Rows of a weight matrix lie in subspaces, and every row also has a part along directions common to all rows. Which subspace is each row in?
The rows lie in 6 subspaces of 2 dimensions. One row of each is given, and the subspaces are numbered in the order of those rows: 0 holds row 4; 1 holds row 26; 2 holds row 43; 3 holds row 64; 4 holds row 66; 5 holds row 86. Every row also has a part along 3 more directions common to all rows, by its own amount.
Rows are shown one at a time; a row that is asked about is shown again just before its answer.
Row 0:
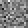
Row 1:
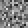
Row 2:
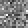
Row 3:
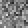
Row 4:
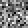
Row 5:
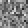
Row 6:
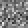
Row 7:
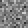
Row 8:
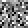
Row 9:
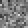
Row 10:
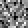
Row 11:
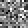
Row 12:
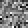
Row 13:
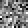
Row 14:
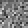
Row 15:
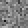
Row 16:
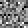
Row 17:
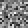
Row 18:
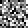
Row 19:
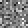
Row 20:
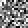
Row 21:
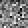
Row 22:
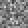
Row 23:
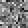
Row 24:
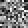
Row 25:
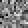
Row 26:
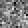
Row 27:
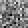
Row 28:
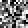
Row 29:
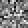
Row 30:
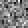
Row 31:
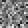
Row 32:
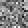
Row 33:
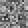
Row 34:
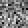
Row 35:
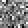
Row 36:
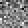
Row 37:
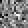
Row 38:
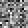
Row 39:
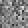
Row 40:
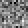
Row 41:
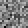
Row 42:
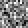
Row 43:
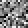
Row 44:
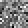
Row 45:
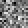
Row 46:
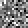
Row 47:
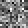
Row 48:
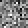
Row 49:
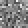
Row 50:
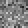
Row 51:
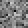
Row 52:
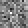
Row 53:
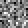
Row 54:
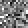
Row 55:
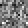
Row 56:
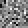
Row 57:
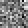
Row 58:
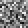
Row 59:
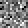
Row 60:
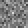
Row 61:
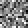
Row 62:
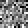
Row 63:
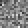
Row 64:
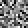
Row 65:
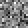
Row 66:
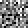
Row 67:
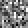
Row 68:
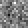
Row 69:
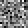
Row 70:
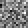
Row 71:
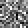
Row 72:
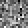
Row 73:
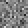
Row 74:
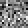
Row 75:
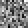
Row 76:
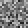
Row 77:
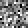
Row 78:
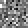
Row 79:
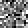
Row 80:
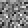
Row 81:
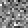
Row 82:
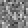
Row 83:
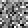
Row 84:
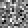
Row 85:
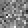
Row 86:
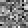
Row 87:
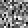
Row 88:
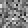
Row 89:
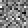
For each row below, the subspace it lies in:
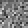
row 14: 0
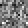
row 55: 1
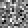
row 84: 4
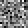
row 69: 5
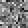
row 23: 5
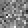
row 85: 2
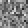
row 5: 2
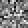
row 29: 2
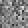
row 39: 1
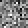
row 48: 4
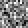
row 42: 1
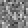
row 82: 1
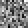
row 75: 5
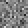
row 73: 4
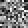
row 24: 5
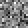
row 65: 1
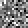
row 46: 3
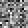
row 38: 5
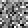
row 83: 0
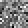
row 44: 0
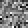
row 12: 0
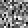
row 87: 5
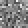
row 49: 0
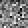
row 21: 4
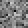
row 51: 2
